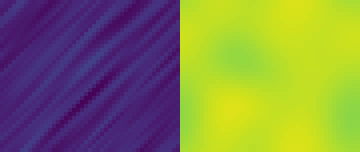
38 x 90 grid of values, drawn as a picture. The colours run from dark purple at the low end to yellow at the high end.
It is made of 1 by 2 panels. Panel 1,1: very low, slanting up to the right, faint in contrast. Panel 1,2: very high, smooth, faint in contrast.
